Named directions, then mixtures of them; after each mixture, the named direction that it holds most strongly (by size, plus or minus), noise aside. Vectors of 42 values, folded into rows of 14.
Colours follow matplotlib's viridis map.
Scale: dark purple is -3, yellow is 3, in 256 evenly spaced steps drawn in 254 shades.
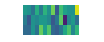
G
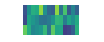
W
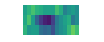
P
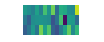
G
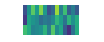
W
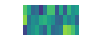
W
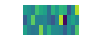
G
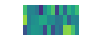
W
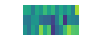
G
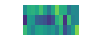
W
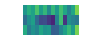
G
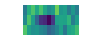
P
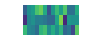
W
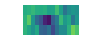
P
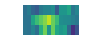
P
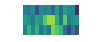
G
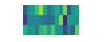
W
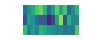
W
